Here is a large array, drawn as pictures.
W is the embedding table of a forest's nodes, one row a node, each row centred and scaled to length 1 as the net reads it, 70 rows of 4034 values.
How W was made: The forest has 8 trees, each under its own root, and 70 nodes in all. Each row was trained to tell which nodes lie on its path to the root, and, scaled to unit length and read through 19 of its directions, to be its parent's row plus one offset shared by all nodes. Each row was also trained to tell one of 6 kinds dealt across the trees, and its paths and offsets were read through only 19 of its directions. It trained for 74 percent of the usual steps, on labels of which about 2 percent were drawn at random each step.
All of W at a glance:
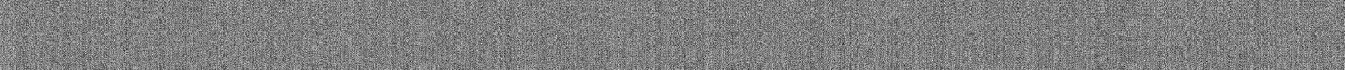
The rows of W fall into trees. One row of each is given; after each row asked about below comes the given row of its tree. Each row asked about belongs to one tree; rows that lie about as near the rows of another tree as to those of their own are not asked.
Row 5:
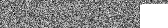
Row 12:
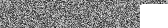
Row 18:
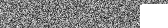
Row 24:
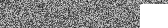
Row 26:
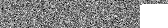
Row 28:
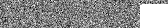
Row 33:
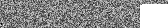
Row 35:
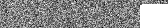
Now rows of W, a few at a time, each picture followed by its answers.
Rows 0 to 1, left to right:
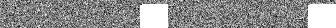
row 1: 5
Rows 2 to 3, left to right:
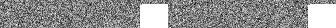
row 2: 28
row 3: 26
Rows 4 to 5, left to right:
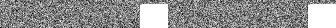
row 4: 5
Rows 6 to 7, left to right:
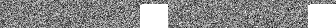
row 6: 28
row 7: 26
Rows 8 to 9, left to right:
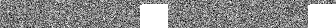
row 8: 26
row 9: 26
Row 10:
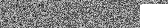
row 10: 35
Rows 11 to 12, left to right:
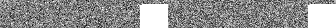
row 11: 26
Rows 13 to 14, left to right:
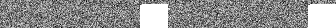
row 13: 5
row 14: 33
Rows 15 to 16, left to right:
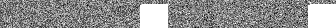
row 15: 12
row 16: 26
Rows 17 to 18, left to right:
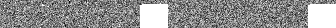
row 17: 26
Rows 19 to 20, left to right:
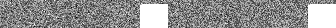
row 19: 35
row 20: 28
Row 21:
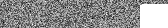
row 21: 28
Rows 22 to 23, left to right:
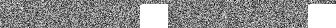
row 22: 28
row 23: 28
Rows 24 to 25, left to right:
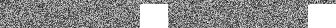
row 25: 28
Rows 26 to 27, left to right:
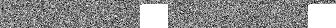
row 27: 5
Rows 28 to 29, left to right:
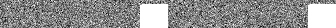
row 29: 5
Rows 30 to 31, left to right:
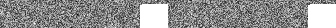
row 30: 18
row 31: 24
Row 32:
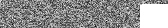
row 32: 35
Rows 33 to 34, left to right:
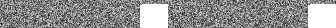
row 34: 33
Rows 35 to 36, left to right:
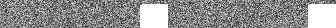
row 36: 28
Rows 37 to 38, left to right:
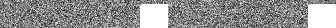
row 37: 12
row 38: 35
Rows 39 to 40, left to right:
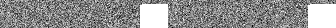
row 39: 18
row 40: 26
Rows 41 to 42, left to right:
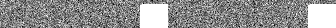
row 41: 5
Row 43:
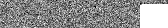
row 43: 35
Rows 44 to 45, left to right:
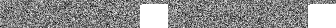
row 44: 35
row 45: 33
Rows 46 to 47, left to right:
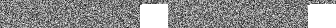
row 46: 18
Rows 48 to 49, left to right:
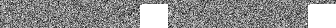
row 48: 18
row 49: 18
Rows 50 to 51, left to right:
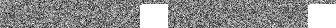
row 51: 12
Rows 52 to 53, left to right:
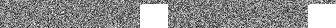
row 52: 18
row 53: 12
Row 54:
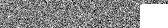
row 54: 18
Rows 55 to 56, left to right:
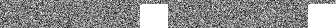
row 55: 28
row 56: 5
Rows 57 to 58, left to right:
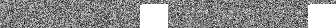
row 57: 18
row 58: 26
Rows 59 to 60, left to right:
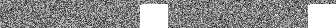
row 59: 12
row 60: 26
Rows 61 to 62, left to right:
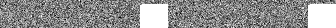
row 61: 18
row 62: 5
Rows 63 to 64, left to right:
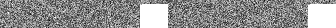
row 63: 35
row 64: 24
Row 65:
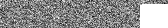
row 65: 35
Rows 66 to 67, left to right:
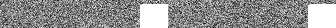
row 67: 35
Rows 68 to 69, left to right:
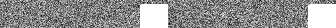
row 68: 28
